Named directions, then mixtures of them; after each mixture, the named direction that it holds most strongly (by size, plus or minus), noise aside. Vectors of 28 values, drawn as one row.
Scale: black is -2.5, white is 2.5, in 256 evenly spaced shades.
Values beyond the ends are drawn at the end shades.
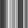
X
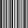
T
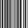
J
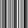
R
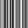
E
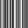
E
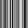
E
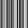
R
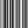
E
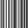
E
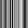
T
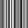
E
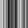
X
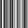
T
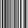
J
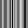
T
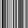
T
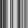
X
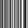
J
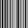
J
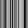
R
